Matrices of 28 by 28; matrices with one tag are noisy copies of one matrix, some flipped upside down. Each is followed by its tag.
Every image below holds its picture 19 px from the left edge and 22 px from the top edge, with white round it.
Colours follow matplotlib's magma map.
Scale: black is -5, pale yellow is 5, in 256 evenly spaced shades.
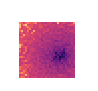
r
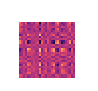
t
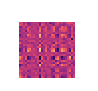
t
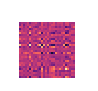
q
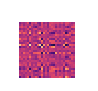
q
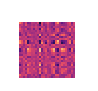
t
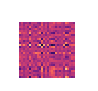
q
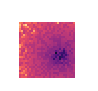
r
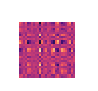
t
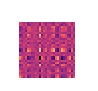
t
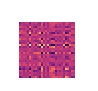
q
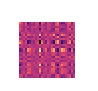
t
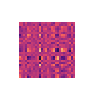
t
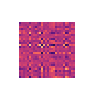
q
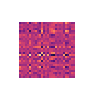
q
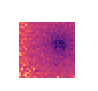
r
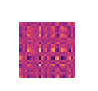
t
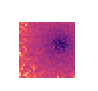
r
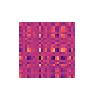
t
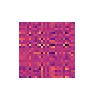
q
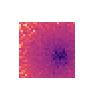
r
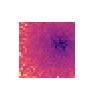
r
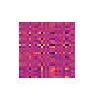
q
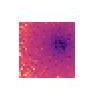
r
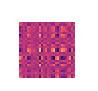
t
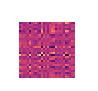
q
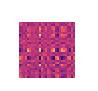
t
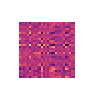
q
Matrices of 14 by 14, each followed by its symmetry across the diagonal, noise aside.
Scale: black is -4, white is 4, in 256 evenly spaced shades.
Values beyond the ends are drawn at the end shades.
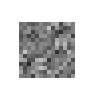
symmetric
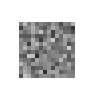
antisymmetric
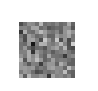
neither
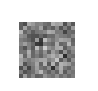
symmetric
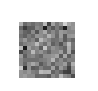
symmetric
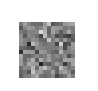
antisymmetric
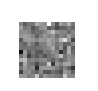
antisymmetric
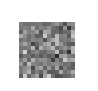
neither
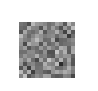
symmetric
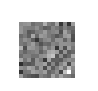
symmetric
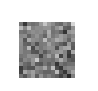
neither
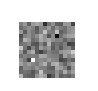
antisymmetric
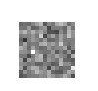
neither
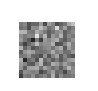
antisymmetric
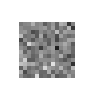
neither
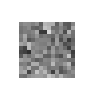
antisymmetric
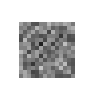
symmetric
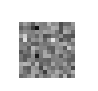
antisymmetric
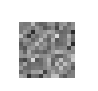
symmetric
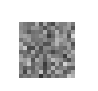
neither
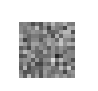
antisymmetric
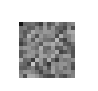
symmetric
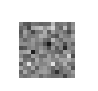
neither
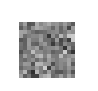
antisymmetric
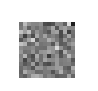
neither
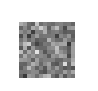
neither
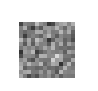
symmetric
